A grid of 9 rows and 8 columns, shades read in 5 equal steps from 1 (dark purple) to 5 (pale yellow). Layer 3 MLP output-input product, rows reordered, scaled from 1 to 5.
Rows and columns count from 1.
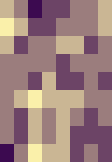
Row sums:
22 26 25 23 21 30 24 22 24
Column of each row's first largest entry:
1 1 1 1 4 3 3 3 3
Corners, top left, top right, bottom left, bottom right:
4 4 1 2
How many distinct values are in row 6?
3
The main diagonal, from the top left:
4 4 3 3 2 4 2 2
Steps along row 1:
down down up same up same up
